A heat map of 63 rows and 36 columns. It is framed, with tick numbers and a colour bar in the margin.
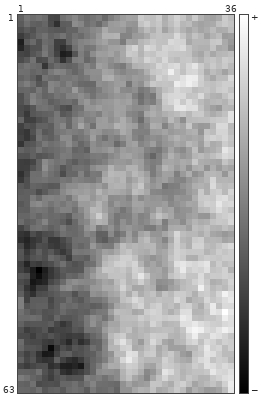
Average level on the scale: 60%. Grain: blotchy. Stripes: none. Ninth with the lowest average: bottom left. Ninth with the highest average: bottom right. Slope: up to the right.
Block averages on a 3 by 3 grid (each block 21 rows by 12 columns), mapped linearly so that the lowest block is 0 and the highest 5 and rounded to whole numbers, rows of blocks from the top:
135
134
045
